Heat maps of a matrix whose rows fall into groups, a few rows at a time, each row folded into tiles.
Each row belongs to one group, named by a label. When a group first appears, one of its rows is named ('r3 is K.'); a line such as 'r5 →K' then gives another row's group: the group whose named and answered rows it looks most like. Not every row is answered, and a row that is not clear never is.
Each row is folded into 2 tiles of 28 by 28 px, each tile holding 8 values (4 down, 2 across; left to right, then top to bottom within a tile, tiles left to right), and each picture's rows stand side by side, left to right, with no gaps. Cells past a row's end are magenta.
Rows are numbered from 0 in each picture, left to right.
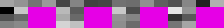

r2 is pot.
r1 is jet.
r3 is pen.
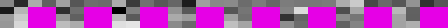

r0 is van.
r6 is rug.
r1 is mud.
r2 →mud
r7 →jet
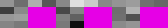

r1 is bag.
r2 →rug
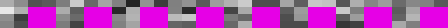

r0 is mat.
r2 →van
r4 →rug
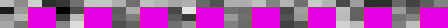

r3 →rug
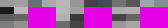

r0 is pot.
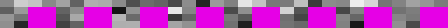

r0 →bag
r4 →bag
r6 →bag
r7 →bag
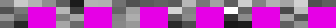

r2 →van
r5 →rug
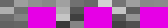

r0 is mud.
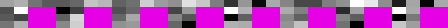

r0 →rug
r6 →bag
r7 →pen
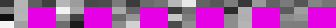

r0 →pen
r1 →mat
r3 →rug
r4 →van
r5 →van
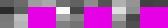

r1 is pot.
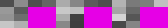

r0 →jet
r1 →mat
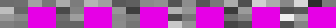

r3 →pen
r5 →rug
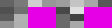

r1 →rug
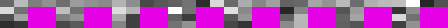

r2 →mat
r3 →pen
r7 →rug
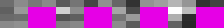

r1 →pen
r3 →mat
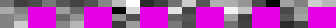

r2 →rug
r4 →mat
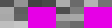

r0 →jet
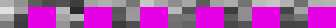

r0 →mat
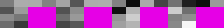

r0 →bag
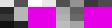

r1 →jet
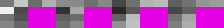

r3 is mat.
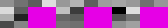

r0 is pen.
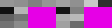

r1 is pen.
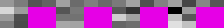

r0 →mat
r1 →mud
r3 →mud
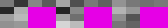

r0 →van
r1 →mud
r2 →mat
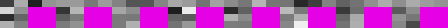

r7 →bag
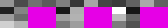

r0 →mud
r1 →van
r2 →pot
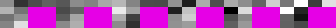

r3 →van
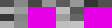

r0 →pen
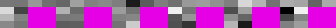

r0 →pot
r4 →bag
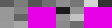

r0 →jet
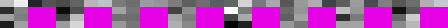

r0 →rug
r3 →mud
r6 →pen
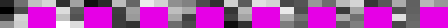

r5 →pot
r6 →rug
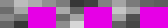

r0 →bag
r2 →mat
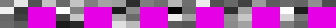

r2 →mud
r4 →van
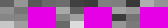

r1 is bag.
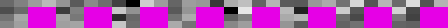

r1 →mud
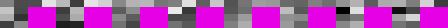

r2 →bag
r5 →pot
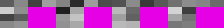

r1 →van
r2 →jet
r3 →pot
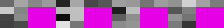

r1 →pen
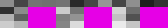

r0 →mud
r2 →jet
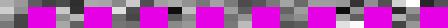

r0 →mat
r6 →mud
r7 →rug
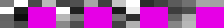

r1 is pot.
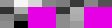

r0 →bag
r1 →van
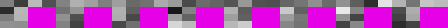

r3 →mud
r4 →jet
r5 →pot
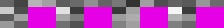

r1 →pot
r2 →van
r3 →pot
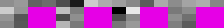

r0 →mat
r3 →bag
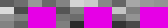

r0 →pot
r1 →bag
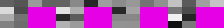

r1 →pen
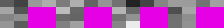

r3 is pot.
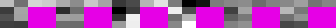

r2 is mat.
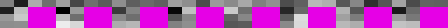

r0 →van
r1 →mud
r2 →mud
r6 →jet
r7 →mud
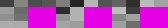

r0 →jet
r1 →van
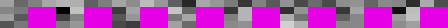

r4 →van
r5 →mud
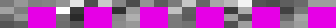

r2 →van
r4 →rug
